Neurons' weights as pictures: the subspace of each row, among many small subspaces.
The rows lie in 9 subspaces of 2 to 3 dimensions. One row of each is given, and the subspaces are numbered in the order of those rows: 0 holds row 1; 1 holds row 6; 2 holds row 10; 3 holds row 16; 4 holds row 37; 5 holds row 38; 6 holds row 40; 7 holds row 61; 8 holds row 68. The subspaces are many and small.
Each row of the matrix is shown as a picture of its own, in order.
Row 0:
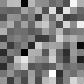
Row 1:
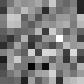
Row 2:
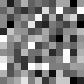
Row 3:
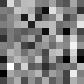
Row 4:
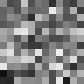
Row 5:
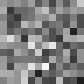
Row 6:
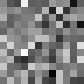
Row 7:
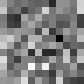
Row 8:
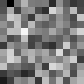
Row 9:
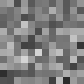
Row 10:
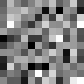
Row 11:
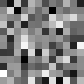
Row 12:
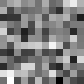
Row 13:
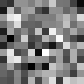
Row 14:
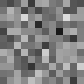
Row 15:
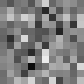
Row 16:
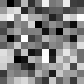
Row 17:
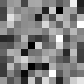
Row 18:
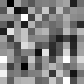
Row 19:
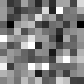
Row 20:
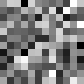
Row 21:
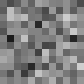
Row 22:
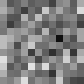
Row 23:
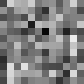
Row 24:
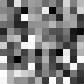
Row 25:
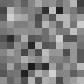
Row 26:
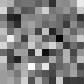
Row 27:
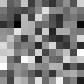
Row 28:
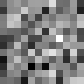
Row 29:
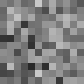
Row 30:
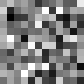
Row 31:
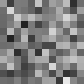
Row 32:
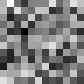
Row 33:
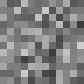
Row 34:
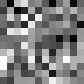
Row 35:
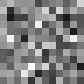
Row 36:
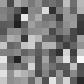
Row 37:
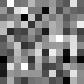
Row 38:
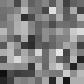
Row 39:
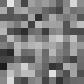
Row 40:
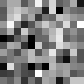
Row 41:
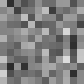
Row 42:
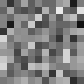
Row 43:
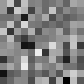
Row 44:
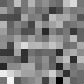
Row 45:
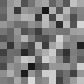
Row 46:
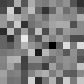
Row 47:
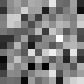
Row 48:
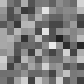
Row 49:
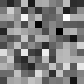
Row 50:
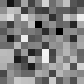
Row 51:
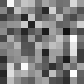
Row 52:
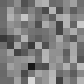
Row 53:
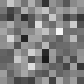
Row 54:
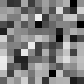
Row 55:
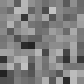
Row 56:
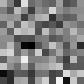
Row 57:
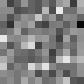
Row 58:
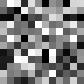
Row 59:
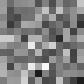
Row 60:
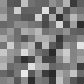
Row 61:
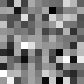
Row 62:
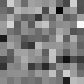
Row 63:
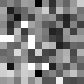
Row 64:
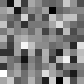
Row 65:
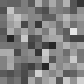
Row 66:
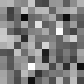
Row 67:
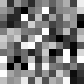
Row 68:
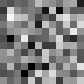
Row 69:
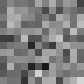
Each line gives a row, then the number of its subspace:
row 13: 0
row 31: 6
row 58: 3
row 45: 3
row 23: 7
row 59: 2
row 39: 4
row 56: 4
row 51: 7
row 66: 1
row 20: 1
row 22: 0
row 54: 8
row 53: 3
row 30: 8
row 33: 3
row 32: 5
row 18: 4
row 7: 0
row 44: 7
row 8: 5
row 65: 2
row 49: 1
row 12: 7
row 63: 6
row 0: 1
